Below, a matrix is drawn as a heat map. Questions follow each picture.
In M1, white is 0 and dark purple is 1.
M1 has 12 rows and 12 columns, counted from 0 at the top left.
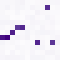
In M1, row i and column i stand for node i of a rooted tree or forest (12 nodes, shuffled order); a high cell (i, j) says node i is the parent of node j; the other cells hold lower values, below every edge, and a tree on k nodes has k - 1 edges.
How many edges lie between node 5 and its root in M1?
0
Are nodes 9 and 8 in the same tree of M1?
yes
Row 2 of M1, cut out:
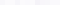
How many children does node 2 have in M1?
0
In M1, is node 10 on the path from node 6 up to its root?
no
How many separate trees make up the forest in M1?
4
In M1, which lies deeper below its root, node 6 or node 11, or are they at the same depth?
the same depth
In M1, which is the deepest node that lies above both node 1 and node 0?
7
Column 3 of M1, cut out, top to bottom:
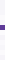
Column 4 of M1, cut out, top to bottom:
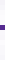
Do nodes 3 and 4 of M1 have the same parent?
yes
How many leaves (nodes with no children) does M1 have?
7
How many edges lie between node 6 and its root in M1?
0
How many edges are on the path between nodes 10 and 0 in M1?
3
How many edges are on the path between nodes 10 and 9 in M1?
4
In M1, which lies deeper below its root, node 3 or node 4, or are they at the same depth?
the same depth
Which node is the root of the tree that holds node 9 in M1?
8
